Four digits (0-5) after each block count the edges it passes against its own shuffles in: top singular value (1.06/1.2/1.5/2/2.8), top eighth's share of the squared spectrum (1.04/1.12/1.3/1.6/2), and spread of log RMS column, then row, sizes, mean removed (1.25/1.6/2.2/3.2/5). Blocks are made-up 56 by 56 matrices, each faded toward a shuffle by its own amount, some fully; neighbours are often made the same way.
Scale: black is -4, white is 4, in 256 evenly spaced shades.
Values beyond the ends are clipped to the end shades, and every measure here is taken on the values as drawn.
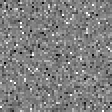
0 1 0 0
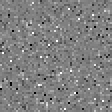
0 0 0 0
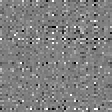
4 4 2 3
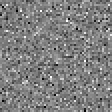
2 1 0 0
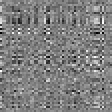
5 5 3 3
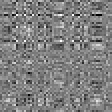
5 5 3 3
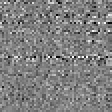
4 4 1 3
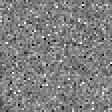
0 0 0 0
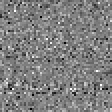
2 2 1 2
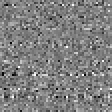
3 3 0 3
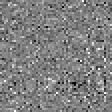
4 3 1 2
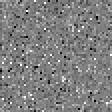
0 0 1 0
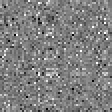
3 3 1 1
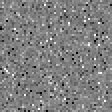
0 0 0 0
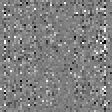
2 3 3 1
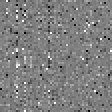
2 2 1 1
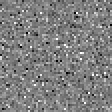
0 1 0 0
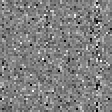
2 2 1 0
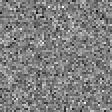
1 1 0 0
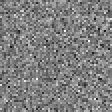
1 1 0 1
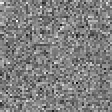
3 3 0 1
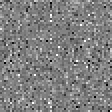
3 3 1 1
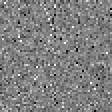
3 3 1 1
